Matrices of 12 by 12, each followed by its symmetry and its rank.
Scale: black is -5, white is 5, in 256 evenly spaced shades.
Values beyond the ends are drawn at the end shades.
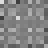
symmetric, rank two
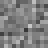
antisymmetric, full rank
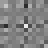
symmetric, rank two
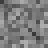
symmetric, full rank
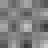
symmetric, rank one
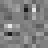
antisymmetric, rank two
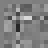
antisymmetric, rank two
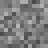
neither, full rank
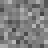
antisymmetric, full rank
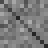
symmetric, full rank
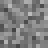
antisymmetric, full rank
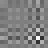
symmetric, rank one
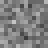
neither, full rank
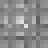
symmetric, rank two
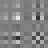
symmetric, rank one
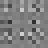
antisymmetric, rank two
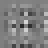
antisymmetric, rank two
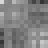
symmetric, rank two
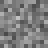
neither, full rank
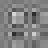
symmetric, rank one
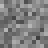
neither, full rank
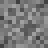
symmetric, full rank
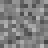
antisymmetric, full rank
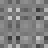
symmetric, rank one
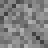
symmetric, full rank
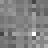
symmetric, rank two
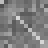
symmetric, full rank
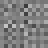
antisymmetric, rank two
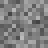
antisymmetric, full rank
